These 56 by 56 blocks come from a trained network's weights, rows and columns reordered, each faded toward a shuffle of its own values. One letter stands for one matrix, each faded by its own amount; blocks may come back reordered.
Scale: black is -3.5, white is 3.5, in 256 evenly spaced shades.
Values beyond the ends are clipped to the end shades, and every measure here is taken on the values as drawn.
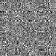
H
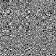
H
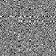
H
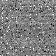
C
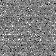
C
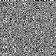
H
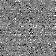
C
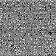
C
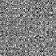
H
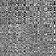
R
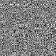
H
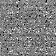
C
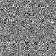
H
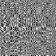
R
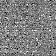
C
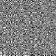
H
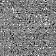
C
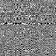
H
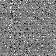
C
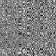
R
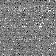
C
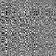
R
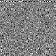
H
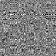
H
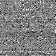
C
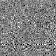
H
